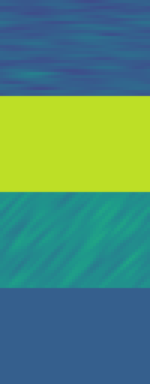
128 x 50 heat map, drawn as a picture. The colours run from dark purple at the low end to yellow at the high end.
The table splits into 4 rows of 1 panel. Panel 1,1: low, streaked across, faint in contrast. Panel 2,1: very high, flat. Panel 3,1: middling, slanting up to the right, faint in contrast. Panel 4,1: low, flat.
